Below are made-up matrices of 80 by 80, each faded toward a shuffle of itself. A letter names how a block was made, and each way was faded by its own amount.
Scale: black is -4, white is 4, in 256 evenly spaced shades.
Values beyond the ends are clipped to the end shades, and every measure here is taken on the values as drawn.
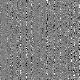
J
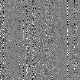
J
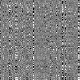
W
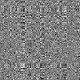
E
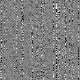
J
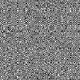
E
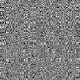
E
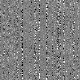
J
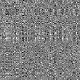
E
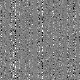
J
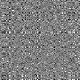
E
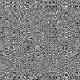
E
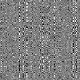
W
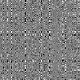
W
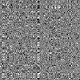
E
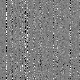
J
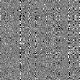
W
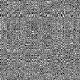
E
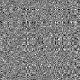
E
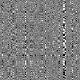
W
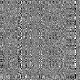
W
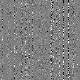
J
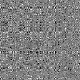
E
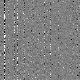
J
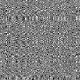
E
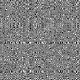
E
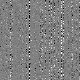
J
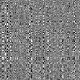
W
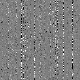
J
